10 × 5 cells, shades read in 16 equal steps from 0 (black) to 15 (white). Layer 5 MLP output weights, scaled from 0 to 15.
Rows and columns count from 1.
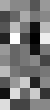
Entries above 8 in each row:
2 1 2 2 1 0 1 2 2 1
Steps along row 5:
down up down up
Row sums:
40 35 35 35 30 33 37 36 35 37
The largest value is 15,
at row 4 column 2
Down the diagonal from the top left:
10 6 7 0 7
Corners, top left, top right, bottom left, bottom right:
10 9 13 8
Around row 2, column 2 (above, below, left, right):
8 11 4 10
